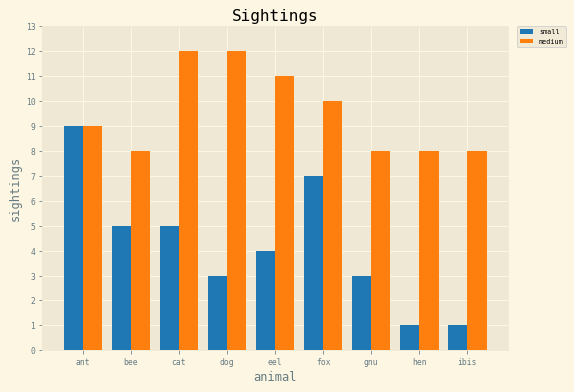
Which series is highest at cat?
medium
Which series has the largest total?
medium
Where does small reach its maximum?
ant
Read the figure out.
Title: Sightings
x-axis: animal, ticks ant bee cat dog eel fox gnu hen ibis
y-axis: sightings, ticks 0 1 2 3 4 5 6 7 8 9 10 11 12 13
Legend: small, medium
Values:
small: 9 5 5 3 4 7 3 1 1
medium: 9 8 12 12 11 10 8 8 8
